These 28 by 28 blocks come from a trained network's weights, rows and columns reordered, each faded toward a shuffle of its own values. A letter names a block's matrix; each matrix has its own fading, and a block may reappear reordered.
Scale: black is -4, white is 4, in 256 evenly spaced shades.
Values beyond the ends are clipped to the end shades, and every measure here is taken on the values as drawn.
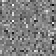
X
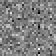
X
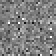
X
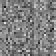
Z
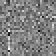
X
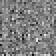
Z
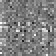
Z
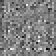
Z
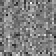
Z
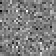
X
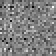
X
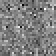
Z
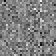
X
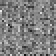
Z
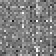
Z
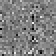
X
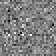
X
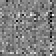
X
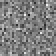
Z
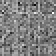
Z
